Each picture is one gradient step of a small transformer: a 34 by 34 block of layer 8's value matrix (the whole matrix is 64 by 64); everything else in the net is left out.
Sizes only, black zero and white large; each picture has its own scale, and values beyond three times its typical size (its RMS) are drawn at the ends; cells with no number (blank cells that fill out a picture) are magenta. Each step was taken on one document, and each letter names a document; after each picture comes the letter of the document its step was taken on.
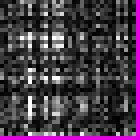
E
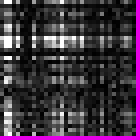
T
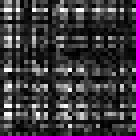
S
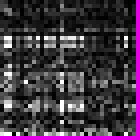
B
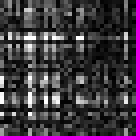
E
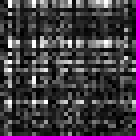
S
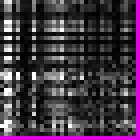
T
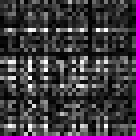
E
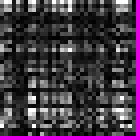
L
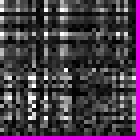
L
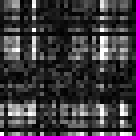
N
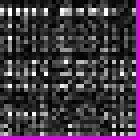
S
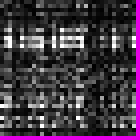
T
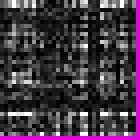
N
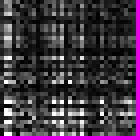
T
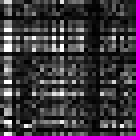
T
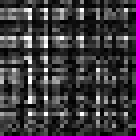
E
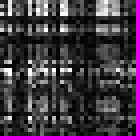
L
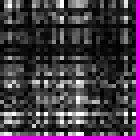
B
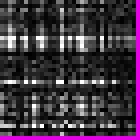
B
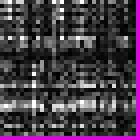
B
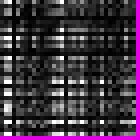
T
